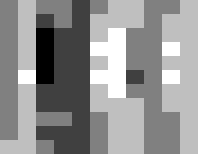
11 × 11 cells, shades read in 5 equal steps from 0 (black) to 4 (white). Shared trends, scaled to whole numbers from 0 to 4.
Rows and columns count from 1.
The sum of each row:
25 26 24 26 24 26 25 25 25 23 25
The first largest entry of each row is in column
2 2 7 6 7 2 7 2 2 2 1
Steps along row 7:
up down same same up up down same up same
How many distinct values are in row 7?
4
